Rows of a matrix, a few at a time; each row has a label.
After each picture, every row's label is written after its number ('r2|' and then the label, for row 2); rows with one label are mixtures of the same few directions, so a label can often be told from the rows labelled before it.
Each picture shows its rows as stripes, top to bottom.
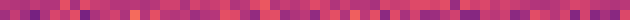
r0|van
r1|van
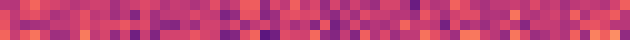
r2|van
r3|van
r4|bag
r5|van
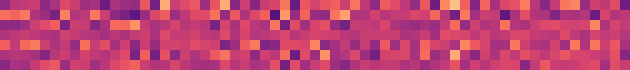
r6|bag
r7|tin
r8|tin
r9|bag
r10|van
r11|bag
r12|tin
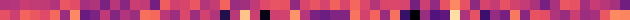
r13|bag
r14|van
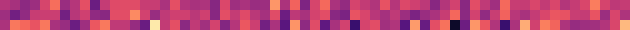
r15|tin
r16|tin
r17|bag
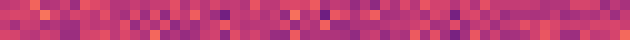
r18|van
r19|bag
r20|bag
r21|bag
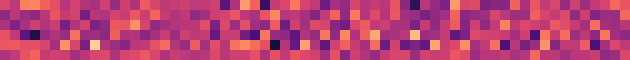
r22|van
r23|van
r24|tin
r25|van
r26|tin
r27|van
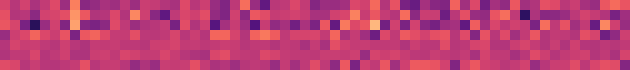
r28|van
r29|bag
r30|van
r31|van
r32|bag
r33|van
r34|van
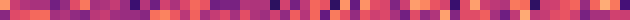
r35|van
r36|bag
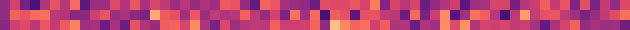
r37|van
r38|bag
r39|bag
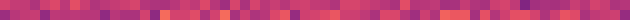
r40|bag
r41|bag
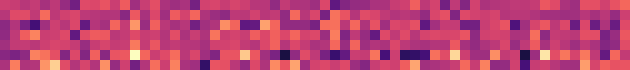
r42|bag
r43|bag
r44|van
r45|van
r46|van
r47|tin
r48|tin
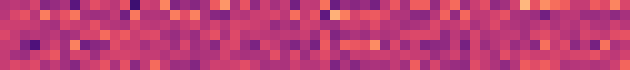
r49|bag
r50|bag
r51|tin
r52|bag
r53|van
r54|tin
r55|bag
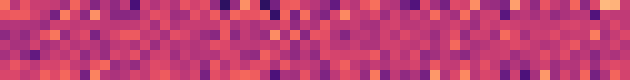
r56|van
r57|tin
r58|bag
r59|tin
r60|bag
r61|van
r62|tin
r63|tin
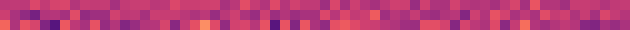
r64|van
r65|van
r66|tin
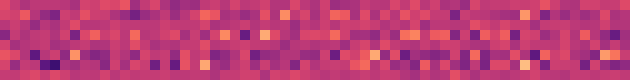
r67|bag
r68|tin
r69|van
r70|van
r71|tin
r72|van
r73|tin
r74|van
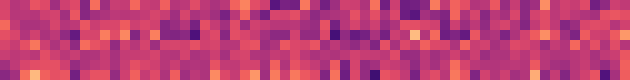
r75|tin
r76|van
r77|bag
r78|bag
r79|van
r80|van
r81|van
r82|van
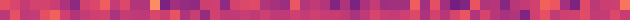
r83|bag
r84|tin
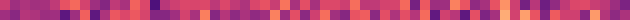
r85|bag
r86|tin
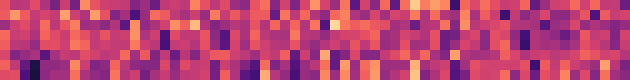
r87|van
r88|tin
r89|bag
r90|bag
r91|bag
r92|bag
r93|van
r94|van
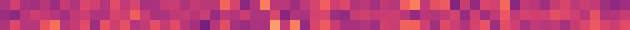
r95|van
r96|tin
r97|tin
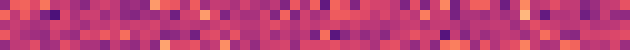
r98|bag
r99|tin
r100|van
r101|bag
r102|bag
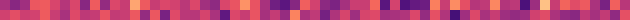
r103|tin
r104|bag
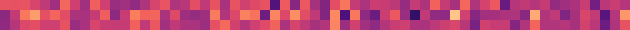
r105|tin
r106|van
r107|van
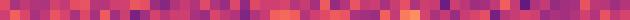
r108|bag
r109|tin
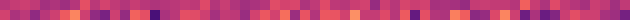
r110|tin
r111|bag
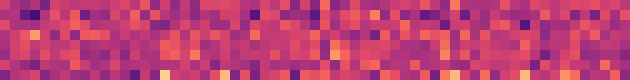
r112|bag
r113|van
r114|bag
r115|van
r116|bag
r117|bag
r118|van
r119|bag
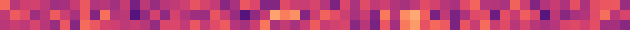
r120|van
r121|tin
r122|van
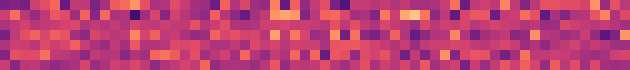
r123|tin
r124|tin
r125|bag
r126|van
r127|bag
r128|bag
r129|tin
